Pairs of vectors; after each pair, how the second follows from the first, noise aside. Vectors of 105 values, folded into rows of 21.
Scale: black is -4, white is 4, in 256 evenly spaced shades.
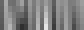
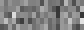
shuffled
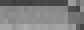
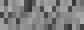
shuffled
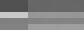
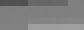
partly zeroed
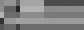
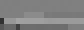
partly zeroed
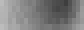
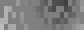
partly zeroed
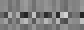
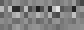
wrapped around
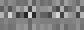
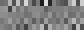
wrapped around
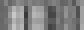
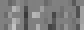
partly zeroed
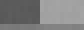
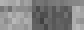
wrapped around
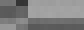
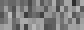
shuffled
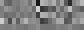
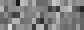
shuffled
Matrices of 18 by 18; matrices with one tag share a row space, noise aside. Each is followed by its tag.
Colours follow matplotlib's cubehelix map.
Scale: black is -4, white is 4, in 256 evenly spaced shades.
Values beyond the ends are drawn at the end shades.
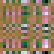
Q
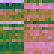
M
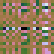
Q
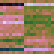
M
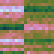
M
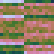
M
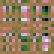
Q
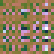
Q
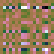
Q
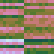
M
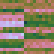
M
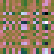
Q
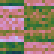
M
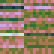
M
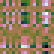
Q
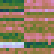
M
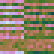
M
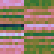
M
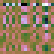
Q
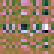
Q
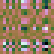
Q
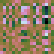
Q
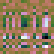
Q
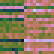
M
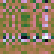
Q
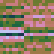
M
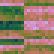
M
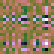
Q
